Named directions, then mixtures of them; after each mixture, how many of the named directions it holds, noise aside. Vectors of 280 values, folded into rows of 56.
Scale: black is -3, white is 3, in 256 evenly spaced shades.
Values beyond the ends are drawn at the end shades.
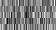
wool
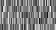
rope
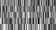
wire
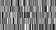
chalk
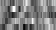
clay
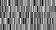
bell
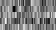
three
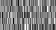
one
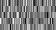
three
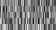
one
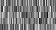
one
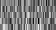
one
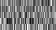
three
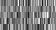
three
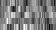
two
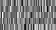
two
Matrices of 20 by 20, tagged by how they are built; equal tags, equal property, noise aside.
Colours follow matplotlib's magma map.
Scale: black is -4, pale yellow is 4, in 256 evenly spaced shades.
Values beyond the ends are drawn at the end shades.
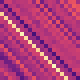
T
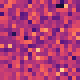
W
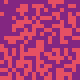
W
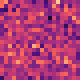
W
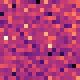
W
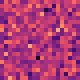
W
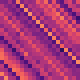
T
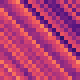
T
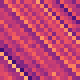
T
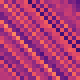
T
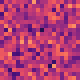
W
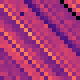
T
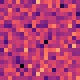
W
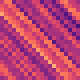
T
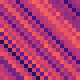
T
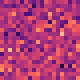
W
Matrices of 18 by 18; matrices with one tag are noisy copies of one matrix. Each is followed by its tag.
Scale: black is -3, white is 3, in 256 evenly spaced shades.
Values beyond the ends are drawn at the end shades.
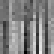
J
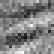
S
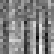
J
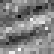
S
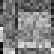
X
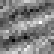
S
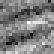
S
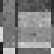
X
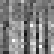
J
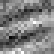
S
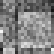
X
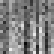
J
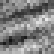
S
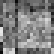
X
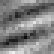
S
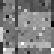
X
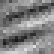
S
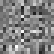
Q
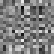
Q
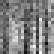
J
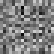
Q
